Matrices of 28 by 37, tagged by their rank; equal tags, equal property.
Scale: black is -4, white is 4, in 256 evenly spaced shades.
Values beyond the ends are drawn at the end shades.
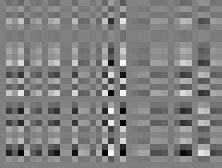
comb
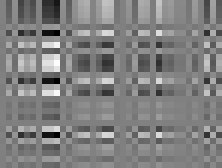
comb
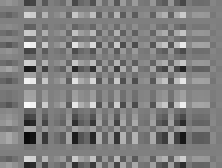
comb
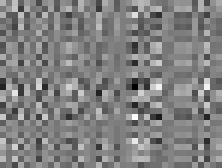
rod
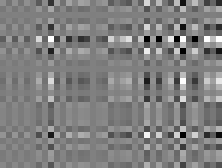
comb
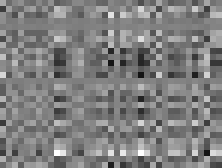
rod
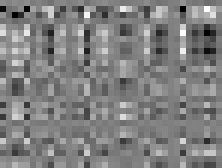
rod
